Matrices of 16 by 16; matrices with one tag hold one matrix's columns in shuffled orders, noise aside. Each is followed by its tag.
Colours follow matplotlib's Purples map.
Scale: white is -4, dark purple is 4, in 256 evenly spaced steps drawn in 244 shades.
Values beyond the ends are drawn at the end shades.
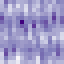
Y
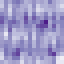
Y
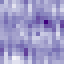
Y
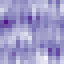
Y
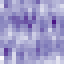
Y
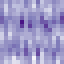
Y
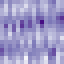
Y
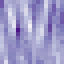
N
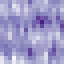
Y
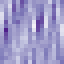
N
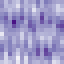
Y
